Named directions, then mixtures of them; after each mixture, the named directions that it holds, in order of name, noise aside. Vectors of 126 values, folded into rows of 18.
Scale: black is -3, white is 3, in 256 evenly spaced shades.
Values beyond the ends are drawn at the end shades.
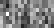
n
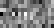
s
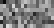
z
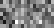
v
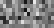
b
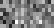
v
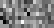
b, v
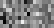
b, v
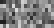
v, z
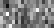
n, v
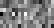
s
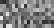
n, z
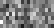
n, z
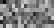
z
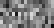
n, s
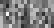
n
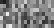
n, z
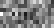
s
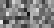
b, n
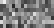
z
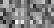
v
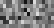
b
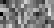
s, z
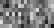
n, s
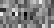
s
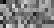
z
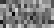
s, z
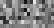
b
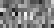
s
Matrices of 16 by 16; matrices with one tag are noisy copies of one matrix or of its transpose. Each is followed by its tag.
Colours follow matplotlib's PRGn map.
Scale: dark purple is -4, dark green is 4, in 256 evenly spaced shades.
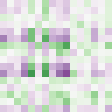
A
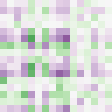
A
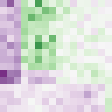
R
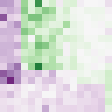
R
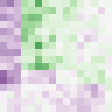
R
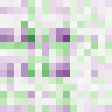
A
